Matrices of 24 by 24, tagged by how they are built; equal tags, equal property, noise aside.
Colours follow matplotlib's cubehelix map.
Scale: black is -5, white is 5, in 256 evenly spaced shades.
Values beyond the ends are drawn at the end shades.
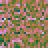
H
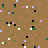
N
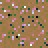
N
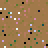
N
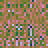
H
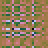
H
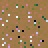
N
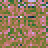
H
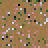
N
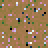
N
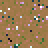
N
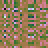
H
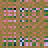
H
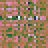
H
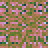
H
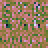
H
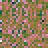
H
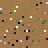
N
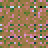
H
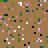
N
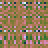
H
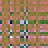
H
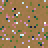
N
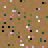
N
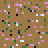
N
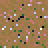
N
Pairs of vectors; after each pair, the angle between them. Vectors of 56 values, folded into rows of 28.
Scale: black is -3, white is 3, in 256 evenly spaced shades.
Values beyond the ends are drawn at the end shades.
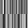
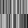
partly opposed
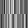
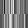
nearly parallel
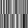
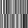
nearly parallel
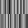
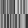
partly aligned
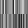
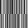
orthogonal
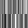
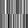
orthogonal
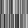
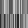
nearly parallel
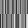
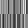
orthogonal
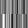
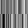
nearly opposite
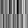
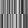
partly opposed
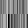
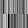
nearly parallel
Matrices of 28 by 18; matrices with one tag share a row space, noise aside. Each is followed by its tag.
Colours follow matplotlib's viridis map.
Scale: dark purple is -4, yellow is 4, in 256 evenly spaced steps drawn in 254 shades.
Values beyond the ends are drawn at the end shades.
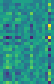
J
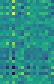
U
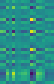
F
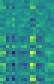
F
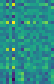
U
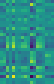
F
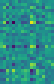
F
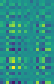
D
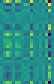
J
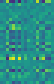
D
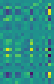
J
